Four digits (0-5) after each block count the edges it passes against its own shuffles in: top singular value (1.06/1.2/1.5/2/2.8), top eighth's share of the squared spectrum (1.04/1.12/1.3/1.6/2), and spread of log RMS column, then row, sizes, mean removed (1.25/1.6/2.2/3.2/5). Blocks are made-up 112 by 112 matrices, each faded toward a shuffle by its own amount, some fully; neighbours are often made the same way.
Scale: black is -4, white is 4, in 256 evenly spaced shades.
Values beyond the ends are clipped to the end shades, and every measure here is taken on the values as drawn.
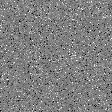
3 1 0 0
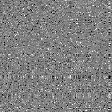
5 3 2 2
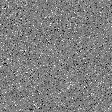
1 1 0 0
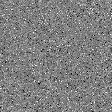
3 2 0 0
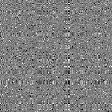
5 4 3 3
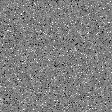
2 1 0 0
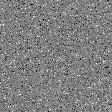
0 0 0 0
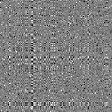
5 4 3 3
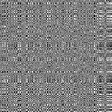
5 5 4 4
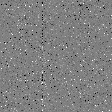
3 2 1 0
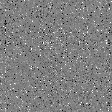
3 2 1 1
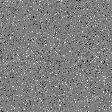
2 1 1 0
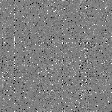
3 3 2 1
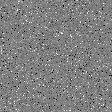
0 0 0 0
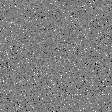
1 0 0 0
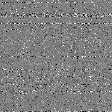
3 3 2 3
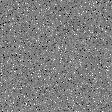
0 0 0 0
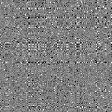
5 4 2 3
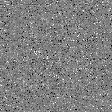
3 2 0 1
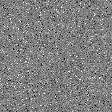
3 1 0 0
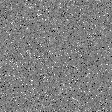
2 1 0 0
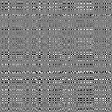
5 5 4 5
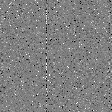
4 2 1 0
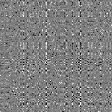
5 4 3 3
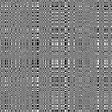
5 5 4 4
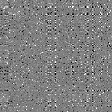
5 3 3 2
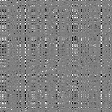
5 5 4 3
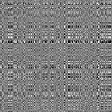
5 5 4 4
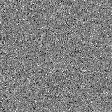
3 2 0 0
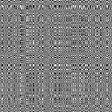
5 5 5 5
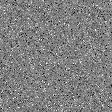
1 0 0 0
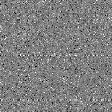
4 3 1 2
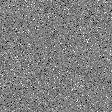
0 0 0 0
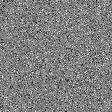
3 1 0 0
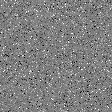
0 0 0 0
